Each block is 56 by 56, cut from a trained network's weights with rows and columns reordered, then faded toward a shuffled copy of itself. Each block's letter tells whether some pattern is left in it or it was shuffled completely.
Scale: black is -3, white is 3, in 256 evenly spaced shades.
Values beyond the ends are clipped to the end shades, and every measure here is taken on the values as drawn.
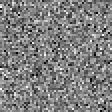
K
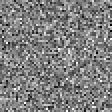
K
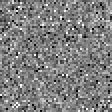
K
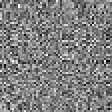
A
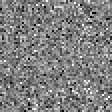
K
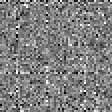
A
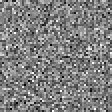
K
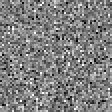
K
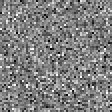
K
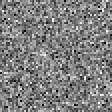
K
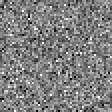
K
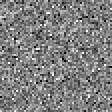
K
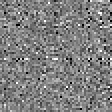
A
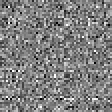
A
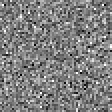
K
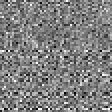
A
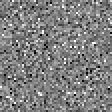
K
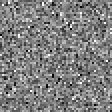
K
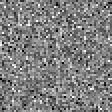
K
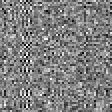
A
